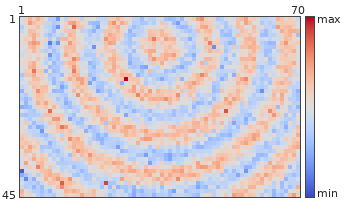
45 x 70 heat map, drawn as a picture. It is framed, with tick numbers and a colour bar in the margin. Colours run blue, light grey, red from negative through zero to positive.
Rings: centred on the top middle. Odd rows or columns: none. Histogram: bell-shaped. Average level on the scale: 50%.
